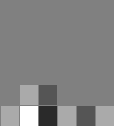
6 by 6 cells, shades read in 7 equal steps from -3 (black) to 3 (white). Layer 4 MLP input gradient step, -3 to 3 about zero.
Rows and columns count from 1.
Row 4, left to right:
0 0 0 0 0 0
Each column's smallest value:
0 0 -2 0 -1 0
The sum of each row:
0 0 0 0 0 3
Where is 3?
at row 6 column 2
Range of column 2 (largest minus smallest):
3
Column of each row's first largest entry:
1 1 1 1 2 2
